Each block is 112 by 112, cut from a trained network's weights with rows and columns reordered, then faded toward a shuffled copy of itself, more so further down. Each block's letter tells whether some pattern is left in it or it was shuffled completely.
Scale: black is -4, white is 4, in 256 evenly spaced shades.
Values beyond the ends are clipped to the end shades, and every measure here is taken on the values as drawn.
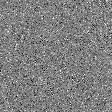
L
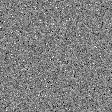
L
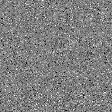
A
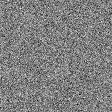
L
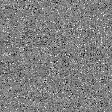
A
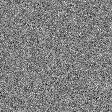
L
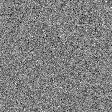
L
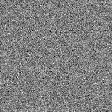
A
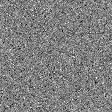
L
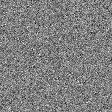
L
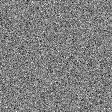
L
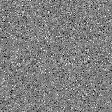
A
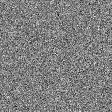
L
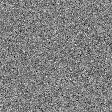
L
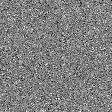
L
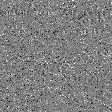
A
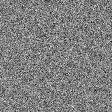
L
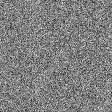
A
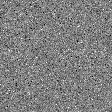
L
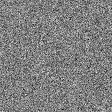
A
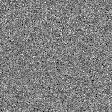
A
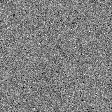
L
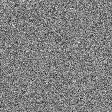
L
